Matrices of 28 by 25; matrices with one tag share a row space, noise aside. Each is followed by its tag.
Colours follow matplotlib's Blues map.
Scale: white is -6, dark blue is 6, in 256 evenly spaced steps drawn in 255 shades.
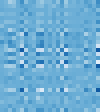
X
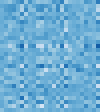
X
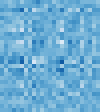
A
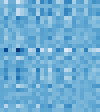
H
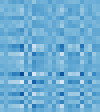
A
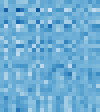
H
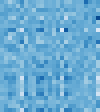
X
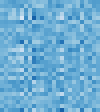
A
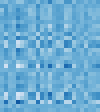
H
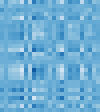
A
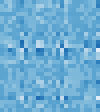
X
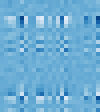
X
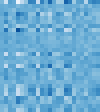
H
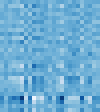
A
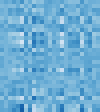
A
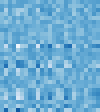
H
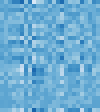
A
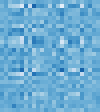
A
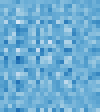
H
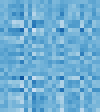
A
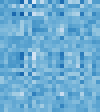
A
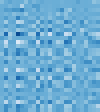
H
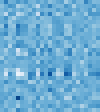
H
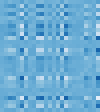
X
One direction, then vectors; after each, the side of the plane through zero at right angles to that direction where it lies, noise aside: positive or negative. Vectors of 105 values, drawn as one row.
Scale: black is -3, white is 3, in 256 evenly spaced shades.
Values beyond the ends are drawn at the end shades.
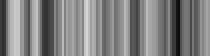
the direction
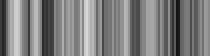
positive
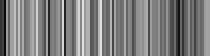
positive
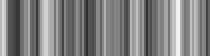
negative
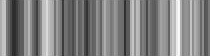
negative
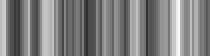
negative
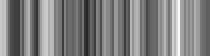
negative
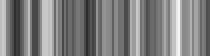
negative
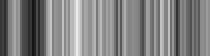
positive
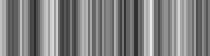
negative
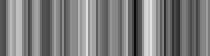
positive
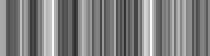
negative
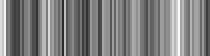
negative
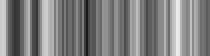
negative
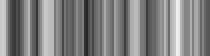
negative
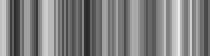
negative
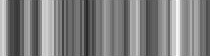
negative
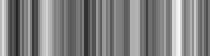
negative
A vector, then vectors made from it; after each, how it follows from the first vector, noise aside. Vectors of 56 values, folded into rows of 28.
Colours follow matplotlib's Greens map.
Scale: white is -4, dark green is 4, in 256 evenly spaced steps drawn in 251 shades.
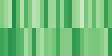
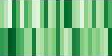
scaled up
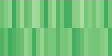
shrunk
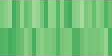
shrunk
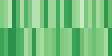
copied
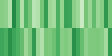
copied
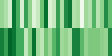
scaled up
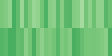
shrunk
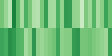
copied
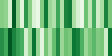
scaled up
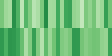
copied
